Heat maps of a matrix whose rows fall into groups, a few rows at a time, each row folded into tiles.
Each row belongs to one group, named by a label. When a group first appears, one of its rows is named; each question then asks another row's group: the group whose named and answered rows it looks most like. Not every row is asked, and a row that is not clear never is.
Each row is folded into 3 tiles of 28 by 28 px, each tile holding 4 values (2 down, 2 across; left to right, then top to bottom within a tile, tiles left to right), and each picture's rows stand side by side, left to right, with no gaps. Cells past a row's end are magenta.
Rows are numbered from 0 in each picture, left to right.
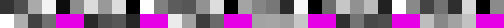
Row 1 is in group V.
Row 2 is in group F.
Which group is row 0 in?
F
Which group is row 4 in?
V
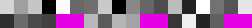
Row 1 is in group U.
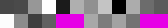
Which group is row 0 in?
F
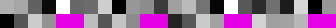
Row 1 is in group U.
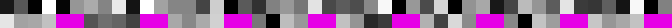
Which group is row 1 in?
V
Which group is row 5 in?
U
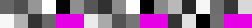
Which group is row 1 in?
F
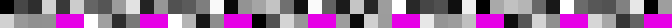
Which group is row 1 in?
F
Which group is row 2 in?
F
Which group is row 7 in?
F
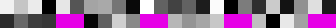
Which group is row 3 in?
U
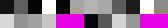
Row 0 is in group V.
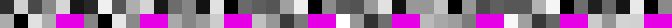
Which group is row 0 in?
U
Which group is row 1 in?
U
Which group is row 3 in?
F
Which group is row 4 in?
F
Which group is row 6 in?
F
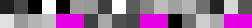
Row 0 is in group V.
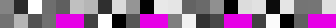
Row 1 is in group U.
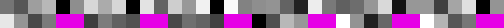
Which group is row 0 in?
F
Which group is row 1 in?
V
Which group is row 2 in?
V
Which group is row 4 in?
F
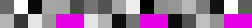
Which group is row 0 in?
U
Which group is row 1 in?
F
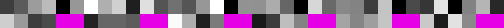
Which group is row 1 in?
V
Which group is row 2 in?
F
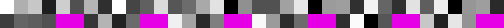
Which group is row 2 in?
F
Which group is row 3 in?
F
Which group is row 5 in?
U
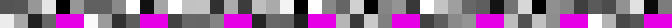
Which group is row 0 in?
F
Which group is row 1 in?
F
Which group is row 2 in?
V
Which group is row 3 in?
V
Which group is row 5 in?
V
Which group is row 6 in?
U
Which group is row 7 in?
F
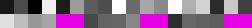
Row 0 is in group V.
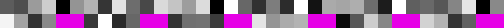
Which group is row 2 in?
V
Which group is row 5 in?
F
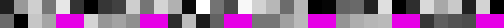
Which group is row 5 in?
V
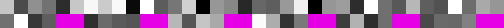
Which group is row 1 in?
V
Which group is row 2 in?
U
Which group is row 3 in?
F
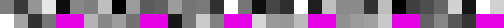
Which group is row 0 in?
F
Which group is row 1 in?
U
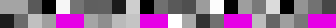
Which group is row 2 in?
F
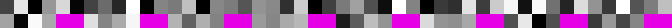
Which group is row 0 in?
U
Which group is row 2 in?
U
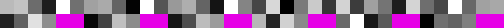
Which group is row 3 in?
U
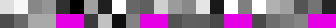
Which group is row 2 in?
V
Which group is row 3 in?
V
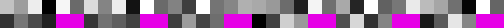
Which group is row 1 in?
V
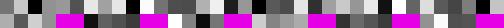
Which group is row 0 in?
U
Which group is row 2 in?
F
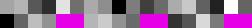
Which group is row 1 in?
U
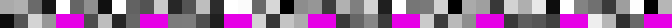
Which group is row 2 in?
V
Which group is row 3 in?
U
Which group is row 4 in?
V
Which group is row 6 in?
V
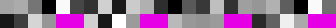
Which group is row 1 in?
U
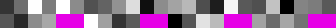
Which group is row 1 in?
F
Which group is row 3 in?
U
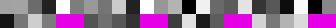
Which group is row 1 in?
V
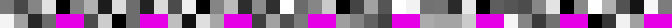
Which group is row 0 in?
F
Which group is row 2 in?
U
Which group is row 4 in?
V
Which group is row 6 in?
F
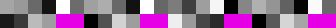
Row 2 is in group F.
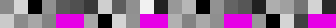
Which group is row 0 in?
U
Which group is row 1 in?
U
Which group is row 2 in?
U
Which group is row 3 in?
U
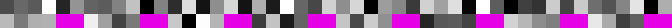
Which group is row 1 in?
F
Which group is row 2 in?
U
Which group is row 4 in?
U
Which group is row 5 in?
V
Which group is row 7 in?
F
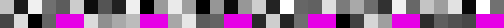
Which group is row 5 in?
V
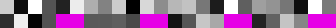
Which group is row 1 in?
V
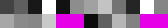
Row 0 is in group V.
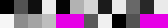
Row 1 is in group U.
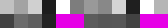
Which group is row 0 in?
V
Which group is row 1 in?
V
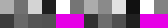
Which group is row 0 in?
V
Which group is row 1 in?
V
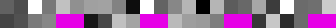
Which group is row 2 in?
U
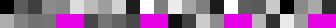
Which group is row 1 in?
V
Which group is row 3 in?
U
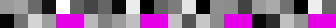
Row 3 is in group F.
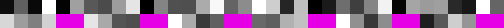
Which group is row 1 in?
F
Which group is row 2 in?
F
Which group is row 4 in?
F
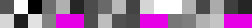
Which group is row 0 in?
U
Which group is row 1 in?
V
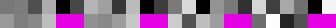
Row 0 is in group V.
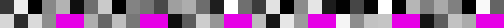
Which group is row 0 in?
U
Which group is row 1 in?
U
